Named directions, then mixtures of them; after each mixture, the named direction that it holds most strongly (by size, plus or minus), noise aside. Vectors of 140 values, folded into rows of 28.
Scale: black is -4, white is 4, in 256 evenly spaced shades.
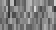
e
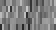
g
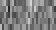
e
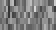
e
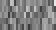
e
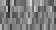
e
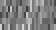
g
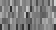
g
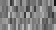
e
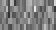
e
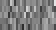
e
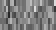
e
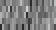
g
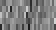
g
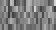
e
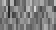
e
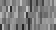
g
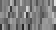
g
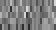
g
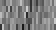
g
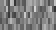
e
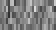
e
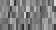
e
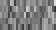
e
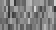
e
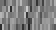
g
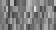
e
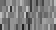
g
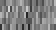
g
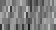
g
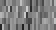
g
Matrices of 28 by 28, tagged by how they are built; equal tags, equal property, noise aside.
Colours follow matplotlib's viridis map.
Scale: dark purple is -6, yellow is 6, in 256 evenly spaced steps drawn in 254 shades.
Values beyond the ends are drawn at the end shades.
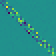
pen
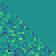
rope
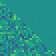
rope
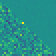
rope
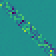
pen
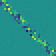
pen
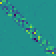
pen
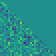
rope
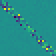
pen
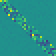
pen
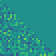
rope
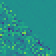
rope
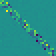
pen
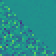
rope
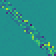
pen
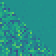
rope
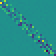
pen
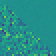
rope
